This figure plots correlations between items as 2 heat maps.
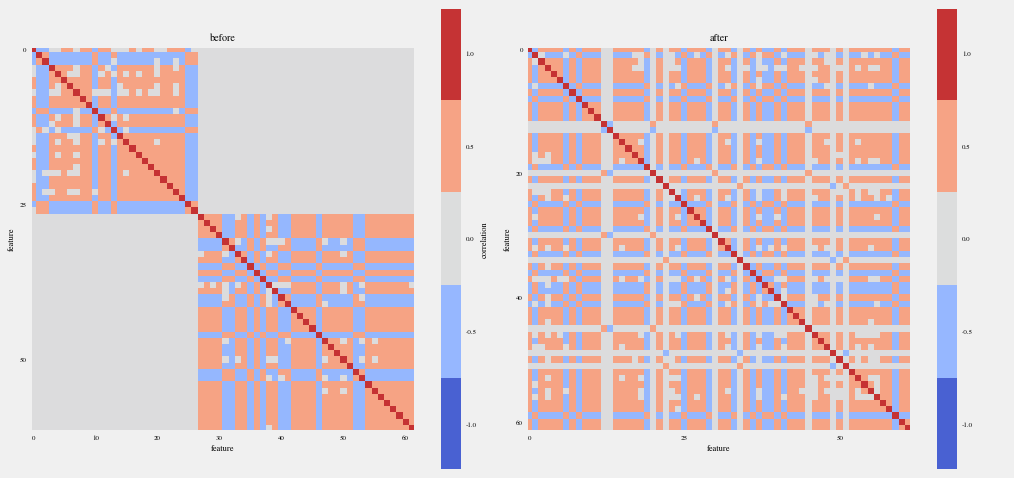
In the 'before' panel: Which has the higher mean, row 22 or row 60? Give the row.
60
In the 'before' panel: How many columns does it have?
62
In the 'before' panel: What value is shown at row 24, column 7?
0.5
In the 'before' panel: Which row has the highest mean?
47
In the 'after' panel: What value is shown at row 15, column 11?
0.5
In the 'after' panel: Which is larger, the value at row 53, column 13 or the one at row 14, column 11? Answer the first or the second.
the second
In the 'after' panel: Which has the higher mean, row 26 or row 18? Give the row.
26
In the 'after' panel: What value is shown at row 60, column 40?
0.5
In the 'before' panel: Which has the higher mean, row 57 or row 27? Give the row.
57
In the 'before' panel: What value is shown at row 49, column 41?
-0.5
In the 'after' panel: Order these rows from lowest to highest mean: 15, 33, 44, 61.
33, 15, 44, 61
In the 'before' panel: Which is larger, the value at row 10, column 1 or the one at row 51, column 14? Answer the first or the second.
the first
